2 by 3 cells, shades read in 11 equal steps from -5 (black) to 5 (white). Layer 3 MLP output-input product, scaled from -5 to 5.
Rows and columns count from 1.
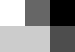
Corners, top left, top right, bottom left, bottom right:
5 -5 3 -2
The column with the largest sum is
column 1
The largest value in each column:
5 3 -2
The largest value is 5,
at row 1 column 1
